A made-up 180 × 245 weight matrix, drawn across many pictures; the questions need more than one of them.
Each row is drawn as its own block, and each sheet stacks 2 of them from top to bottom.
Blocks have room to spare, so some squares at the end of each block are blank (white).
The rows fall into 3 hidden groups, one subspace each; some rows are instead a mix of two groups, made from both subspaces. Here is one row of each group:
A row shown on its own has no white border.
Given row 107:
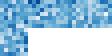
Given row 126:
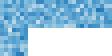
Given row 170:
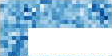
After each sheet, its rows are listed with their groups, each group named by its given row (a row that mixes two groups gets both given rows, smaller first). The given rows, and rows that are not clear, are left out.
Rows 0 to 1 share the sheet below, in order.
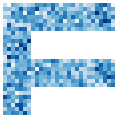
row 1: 170
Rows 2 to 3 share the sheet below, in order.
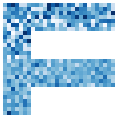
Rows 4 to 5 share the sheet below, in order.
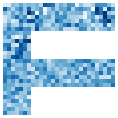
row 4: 170
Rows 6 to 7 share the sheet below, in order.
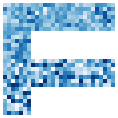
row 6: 170
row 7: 107
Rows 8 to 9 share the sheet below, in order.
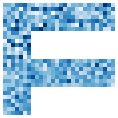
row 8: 107
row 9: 170
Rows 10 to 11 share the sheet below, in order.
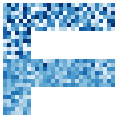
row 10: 126
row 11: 170
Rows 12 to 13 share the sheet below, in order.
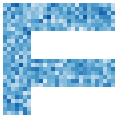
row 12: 107
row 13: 107
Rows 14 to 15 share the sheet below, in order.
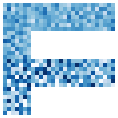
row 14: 170
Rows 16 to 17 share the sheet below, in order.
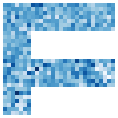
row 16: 107
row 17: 170
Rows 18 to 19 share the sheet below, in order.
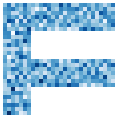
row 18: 126
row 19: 126
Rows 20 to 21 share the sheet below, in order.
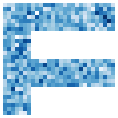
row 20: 170
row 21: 126
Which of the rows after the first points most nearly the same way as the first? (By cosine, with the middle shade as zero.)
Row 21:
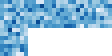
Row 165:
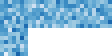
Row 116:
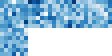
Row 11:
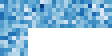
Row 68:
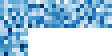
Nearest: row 68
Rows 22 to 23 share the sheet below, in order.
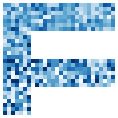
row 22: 107
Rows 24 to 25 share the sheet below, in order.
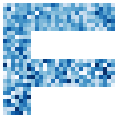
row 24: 170
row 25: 170
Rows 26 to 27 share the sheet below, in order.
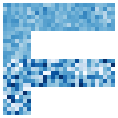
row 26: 170
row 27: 107
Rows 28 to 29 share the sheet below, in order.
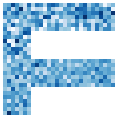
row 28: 107
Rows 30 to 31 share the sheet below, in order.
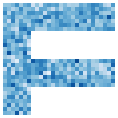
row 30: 107
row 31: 107
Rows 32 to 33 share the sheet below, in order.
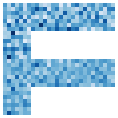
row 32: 126
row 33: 126
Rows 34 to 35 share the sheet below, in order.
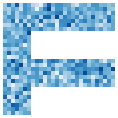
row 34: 107 and 126
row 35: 107
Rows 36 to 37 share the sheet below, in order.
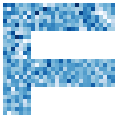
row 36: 126 and 170
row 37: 126
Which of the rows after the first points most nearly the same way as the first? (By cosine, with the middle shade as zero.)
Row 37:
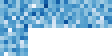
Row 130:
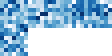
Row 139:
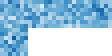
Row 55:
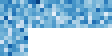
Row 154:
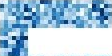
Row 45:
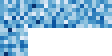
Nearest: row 139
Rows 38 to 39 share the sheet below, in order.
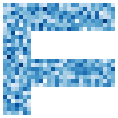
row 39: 107
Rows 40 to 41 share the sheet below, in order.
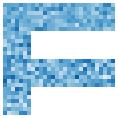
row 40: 107
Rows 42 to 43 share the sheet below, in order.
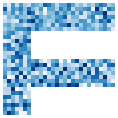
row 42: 170
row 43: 126
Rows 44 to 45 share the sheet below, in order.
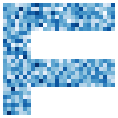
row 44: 107
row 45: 126
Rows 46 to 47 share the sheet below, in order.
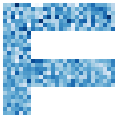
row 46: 107
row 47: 107
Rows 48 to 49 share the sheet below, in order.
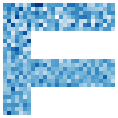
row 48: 107
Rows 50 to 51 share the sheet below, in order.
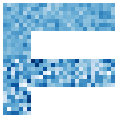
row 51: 107
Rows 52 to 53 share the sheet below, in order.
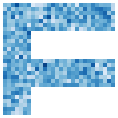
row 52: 107
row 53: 170
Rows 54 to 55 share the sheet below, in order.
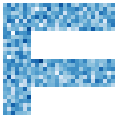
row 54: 126
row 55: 107
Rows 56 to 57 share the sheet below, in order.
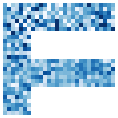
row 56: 126
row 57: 107
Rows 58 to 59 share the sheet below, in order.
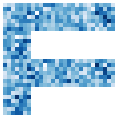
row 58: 170
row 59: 170
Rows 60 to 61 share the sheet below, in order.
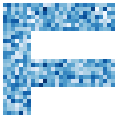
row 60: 170
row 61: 107
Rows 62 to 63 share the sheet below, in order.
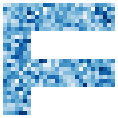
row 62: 170
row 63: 126
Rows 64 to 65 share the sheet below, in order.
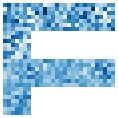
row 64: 170
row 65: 170
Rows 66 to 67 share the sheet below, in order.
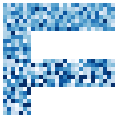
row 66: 126
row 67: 107
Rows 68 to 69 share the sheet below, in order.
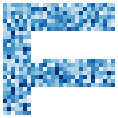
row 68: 107 and 126
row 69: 107
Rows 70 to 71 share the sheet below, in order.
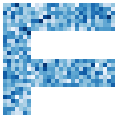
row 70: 107
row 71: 170
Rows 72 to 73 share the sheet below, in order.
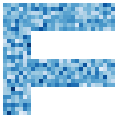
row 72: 107
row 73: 126
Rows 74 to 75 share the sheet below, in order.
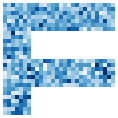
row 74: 126
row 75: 170
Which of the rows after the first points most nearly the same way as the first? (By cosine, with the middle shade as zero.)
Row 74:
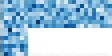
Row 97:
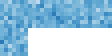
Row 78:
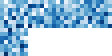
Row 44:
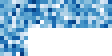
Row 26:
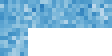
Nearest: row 78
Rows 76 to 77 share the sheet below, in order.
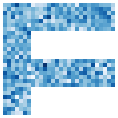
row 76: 107
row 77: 170
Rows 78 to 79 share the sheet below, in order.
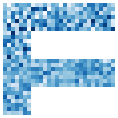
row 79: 107
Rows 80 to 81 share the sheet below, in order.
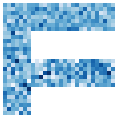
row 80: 126
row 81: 107
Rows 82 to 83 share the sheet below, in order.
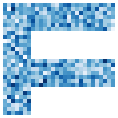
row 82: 170
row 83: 107
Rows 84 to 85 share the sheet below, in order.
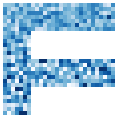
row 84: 107
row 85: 126
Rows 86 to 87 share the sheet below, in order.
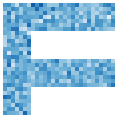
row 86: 107
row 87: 170
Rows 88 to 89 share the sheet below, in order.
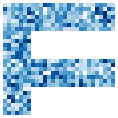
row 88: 170
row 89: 107
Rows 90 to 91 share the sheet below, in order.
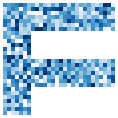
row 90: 107
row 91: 126
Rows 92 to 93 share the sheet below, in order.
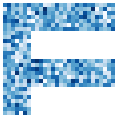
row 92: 170
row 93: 107
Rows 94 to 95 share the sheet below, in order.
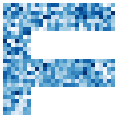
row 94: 107
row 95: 170
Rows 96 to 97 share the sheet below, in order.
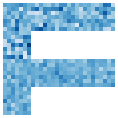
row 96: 107
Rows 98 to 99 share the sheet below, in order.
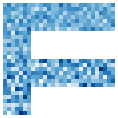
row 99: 126
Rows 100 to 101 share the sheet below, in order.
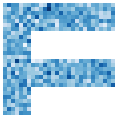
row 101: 107 and 170
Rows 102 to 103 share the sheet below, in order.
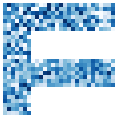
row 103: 107
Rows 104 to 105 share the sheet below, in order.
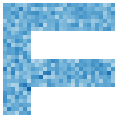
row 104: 107
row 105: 107
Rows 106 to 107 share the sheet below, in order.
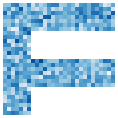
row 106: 107
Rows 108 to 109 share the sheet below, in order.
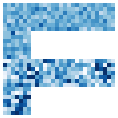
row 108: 126
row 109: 170
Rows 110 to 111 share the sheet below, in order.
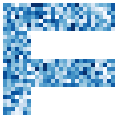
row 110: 107
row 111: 170
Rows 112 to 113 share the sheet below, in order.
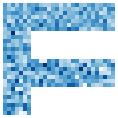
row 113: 126
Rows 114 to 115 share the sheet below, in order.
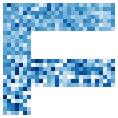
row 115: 107
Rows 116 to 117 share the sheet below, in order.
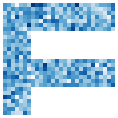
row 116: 107
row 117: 170
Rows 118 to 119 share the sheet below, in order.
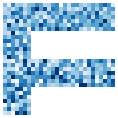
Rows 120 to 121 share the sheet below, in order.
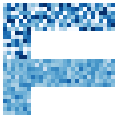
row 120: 126
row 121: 107 and 170
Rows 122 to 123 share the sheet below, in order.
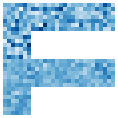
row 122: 107
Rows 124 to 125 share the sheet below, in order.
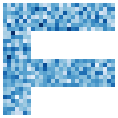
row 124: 126
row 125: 170
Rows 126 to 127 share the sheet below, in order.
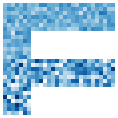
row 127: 107
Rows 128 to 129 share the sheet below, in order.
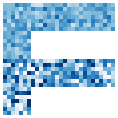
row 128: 107
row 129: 107 and 170
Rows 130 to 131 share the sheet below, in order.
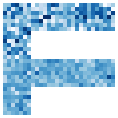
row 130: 107
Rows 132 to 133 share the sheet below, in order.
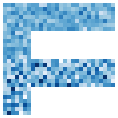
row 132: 126
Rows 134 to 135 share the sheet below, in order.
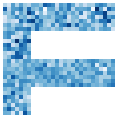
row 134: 170
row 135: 107 and 170
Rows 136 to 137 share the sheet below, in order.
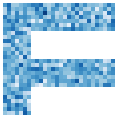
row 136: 107 and 170
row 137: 107
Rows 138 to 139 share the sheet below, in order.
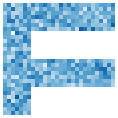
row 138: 107 and 126
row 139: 107 and 170
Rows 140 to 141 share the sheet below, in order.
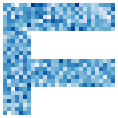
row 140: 107
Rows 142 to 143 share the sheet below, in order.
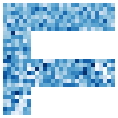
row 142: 126
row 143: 170
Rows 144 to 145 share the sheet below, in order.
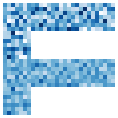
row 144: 126
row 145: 126
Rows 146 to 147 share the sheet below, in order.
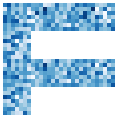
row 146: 170
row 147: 170
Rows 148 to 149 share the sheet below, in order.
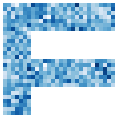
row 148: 107
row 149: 170
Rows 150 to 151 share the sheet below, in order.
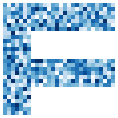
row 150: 126
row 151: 107
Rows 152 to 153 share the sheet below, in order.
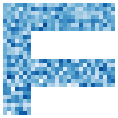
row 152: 107
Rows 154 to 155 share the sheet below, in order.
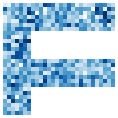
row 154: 170
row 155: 107
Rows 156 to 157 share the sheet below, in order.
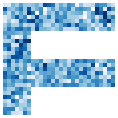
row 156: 170
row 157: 170
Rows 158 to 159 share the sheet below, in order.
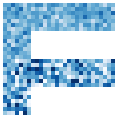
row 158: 107
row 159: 107
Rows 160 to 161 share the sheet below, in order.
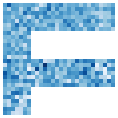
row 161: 170
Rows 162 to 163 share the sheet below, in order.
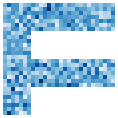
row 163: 126
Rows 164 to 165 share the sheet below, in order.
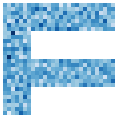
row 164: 126
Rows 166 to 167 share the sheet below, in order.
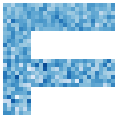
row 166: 107
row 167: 107 and 170
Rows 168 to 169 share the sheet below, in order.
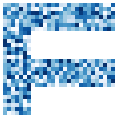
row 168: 107
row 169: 126
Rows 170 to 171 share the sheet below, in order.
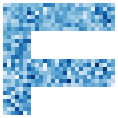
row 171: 170
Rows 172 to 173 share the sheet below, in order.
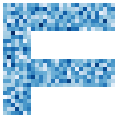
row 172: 126
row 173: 170
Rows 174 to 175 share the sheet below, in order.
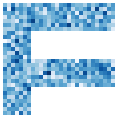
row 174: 170
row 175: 107
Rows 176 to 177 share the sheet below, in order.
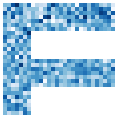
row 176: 107
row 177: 107
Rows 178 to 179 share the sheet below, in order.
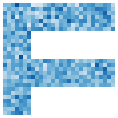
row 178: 107
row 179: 170
